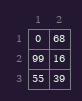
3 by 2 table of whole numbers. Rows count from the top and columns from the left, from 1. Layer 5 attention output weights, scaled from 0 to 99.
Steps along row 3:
down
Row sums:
68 115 94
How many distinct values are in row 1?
2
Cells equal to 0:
1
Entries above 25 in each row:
1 1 2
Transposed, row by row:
0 99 55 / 68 16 39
